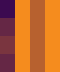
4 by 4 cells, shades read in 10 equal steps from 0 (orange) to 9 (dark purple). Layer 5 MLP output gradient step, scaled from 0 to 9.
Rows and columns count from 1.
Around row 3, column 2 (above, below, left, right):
0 0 6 3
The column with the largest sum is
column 1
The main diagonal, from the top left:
9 0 3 0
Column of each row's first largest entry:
1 1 1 1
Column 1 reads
9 7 6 7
